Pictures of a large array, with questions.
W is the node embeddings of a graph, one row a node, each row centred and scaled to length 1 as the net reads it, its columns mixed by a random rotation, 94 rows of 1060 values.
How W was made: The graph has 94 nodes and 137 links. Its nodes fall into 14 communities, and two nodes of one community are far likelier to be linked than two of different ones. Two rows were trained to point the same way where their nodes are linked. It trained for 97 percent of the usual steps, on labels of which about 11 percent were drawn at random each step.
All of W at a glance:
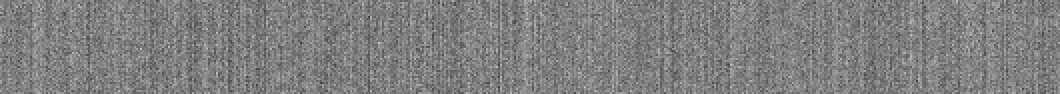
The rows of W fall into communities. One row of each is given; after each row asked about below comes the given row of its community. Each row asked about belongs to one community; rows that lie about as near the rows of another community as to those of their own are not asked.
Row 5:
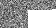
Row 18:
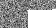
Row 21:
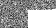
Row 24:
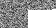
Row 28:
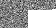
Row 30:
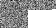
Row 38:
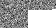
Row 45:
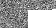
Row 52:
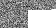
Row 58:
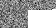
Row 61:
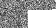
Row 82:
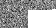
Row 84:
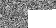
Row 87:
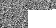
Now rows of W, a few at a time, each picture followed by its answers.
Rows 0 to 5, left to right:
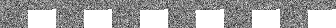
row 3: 30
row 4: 24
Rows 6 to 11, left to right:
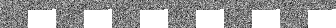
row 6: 5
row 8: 84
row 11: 45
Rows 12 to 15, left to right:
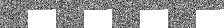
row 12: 84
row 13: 87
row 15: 82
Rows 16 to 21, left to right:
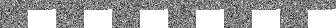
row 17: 38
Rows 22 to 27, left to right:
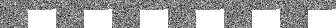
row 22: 21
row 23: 58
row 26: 18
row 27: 38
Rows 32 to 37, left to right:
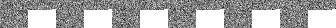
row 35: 28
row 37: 5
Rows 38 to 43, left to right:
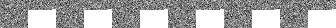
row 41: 61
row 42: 5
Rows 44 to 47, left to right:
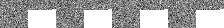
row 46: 87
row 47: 30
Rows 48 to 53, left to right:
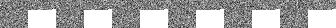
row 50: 58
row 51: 58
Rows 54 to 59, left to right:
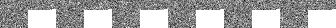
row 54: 82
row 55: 24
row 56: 21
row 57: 61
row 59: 30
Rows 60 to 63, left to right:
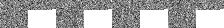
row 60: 5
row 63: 45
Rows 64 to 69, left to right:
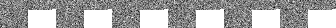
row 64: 87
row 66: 18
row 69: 28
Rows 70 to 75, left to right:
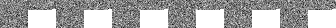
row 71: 21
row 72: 58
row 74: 58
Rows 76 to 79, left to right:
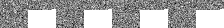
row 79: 52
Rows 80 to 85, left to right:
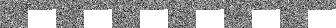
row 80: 38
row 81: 61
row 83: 87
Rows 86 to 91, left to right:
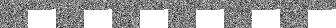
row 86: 82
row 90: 30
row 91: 38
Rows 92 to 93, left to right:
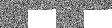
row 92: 21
